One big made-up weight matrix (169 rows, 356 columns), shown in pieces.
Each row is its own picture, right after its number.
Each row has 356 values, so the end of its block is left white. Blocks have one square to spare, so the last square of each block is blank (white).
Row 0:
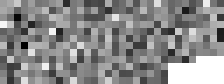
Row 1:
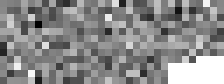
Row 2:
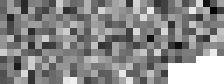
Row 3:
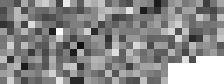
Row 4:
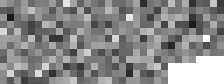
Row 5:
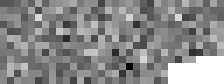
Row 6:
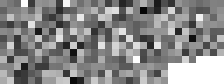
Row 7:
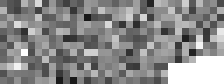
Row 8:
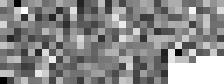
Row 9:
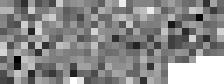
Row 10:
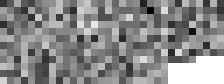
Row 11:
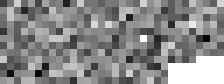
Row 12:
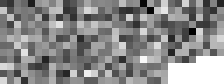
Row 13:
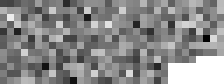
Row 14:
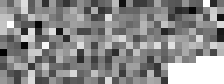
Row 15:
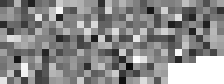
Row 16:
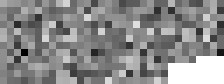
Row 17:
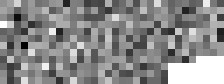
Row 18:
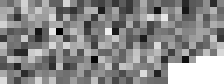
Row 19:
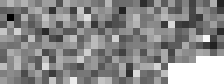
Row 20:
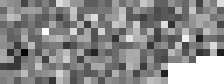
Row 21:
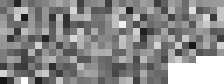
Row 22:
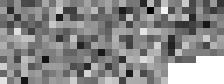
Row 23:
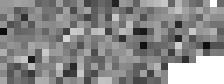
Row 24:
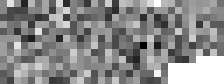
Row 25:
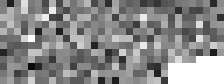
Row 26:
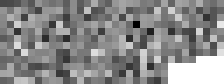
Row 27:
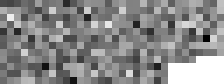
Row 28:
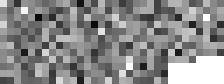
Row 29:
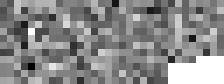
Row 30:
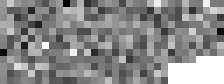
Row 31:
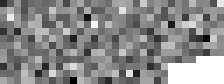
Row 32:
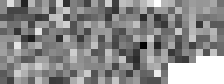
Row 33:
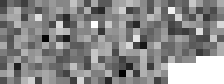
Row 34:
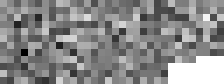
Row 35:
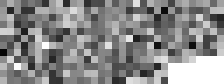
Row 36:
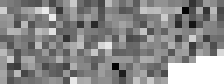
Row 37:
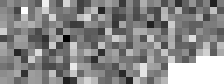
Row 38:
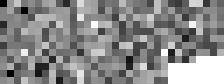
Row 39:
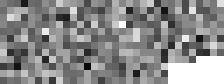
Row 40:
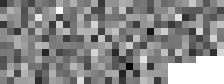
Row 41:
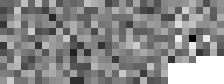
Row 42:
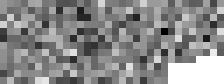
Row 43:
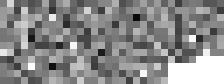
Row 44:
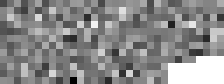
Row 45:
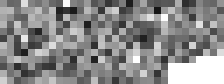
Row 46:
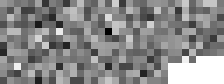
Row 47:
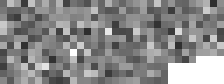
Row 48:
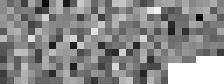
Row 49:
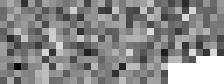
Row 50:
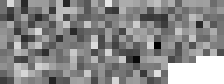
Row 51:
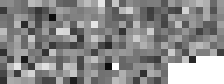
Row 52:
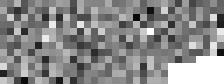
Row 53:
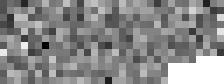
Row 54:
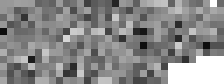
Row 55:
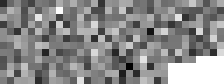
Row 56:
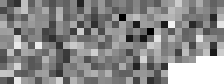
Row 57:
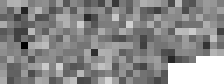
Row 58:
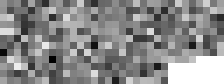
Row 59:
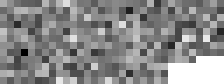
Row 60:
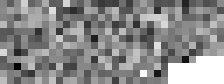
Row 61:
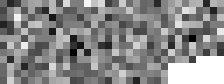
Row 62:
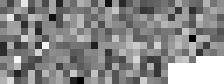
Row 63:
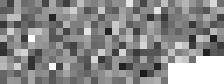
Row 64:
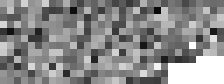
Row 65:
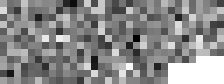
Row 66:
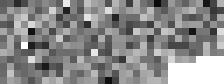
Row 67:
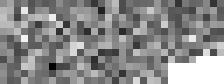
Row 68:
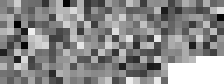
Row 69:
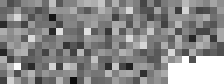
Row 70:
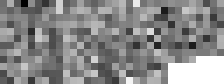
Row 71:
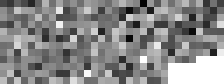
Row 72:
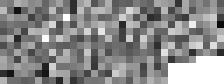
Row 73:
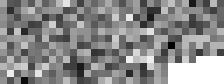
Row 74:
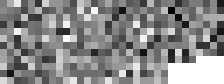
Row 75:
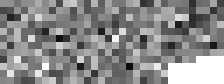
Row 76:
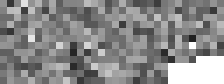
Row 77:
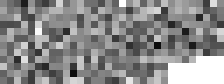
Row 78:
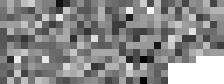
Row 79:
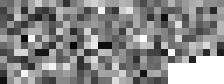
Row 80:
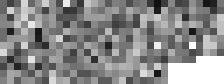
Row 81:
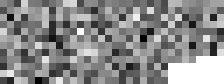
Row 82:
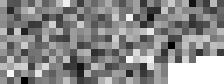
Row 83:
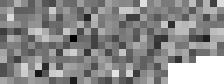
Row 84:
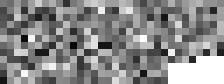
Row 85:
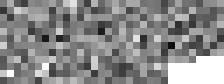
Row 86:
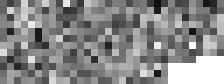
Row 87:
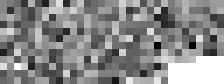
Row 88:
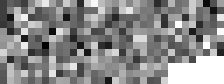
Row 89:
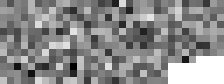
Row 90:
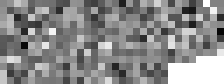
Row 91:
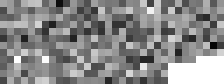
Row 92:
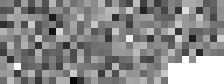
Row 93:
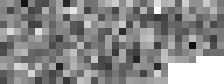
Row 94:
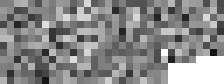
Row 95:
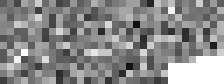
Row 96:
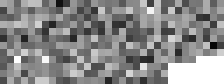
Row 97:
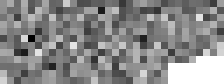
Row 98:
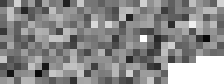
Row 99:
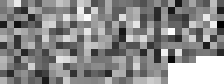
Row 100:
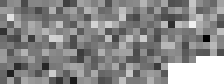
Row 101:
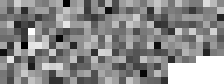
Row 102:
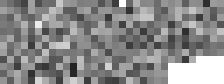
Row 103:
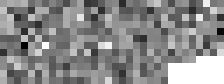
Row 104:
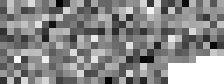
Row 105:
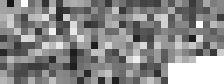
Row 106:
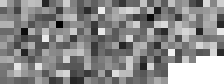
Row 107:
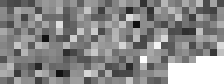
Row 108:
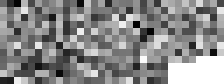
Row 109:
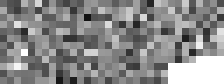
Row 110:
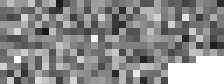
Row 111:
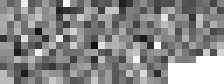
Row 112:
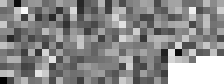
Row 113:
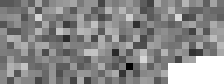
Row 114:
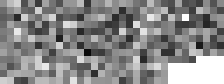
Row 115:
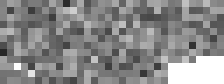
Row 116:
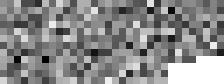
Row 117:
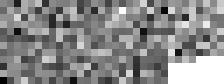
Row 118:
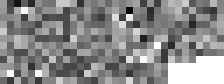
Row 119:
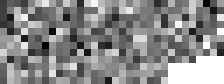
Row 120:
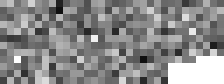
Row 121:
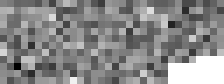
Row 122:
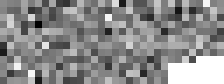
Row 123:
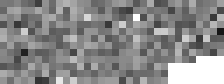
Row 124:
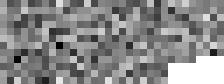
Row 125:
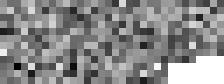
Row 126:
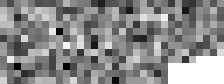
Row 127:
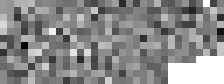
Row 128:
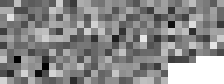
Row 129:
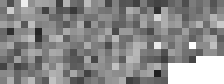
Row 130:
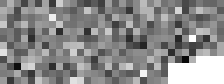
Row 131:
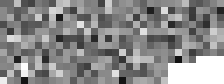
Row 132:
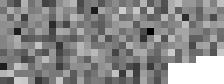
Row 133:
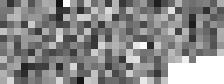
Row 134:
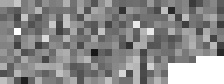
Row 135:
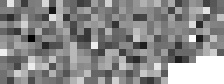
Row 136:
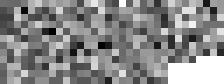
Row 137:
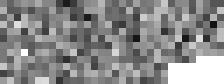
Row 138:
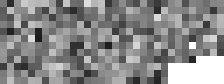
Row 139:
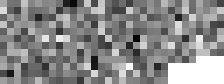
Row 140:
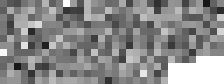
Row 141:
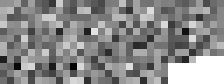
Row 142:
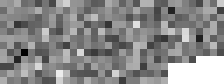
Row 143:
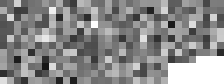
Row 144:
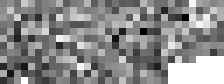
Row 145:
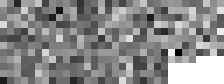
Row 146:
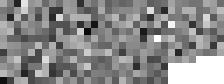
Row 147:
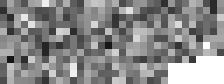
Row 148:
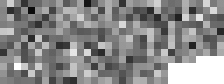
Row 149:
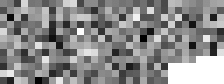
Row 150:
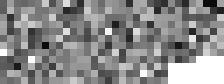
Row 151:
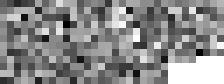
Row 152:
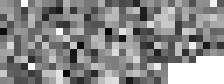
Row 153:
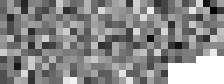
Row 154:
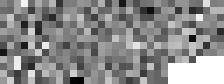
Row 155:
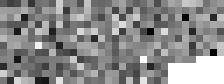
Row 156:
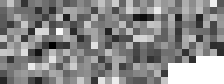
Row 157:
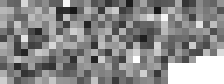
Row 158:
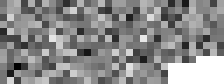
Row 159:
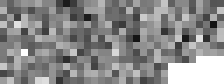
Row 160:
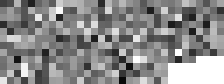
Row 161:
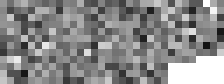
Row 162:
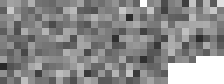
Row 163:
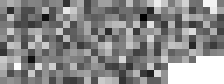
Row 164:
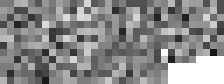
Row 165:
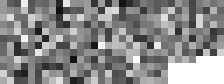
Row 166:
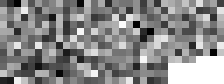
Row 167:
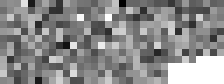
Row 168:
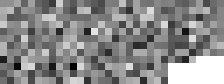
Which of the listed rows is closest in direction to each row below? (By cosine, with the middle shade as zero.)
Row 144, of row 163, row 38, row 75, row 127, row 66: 38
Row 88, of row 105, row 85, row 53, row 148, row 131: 53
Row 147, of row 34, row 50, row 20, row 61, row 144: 61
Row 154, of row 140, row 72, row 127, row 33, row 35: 127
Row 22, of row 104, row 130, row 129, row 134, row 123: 134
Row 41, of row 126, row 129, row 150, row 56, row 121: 129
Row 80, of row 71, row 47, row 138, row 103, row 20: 138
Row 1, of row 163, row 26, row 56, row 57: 163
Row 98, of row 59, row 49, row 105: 49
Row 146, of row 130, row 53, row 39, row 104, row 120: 120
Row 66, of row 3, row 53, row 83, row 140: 140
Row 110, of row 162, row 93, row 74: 74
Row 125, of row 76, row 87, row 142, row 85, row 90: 76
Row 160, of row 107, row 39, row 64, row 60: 107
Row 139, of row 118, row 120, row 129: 120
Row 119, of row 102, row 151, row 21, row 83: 83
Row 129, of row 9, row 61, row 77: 61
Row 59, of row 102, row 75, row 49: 49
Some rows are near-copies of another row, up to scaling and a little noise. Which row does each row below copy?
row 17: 0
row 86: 80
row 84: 79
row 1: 122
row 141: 168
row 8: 112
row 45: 157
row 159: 137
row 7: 109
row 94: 164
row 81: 149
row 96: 91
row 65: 139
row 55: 40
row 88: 119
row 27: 13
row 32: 24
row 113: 5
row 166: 108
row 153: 2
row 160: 15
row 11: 98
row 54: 23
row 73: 82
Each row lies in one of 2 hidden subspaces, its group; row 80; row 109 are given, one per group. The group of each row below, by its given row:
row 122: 80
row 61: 80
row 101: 80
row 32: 80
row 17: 80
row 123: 109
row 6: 80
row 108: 109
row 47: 80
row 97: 80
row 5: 109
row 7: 109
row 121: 80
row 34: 109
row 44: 109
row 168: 80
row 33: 109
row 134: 109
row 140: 80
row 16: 109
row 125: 80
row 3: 80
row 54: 80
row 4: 109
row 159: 109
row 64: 80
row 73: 109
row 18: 80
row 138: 80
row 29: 80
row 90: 80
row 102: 80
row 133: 80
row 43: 80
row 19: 109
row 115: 80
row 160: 109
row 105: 80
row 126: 80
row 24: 80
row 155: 109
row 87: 80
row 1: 80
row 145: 109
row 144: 109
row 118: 109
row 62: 80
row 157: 80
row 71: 109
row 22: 109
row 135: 80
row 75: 109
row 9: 80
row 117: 109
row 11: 109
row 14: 80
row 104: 109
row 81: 109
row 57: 80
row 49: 109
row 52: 109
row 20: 109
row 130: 80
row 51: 80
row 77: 80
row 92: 80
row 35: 80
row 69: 80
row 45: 80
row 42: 109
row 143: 109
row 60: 80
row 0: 80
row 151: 109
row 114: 109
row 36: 80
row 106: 109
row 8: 109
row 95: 109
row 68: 80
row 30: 80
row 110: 109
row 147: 80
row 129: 80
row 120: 109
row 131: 109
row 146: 109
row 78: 109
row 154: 80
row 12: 109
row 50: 80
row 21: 109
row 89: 80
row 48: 80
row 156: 80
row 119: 80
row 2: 80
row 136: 80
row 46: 80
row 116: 109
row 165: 80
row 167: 80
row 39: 109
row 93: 80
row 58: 80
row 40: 109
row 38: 109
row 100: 109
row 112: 109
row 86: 80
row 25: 80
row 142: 109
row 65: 109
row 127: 80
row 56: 109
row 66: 80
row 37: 80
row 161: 80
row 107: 109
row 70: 80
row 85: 109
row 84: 80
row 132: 109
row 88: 80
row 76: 80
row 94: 109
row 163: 80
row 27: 109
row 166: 109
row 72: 109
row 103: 80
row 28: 109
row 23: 80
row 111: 80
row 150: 80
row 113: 109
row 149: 109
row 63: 80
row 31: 109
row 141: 80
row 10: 109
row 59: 109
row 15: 109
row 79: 80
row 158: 109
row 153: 80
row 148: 80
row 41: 80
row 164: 109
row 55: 109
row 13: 109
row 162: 109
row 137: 109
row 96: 109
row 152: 80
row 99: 109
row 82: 109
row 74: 109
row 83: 109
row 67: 80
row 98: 109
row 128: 109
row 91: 109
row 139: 109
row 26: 109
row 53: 80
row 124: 109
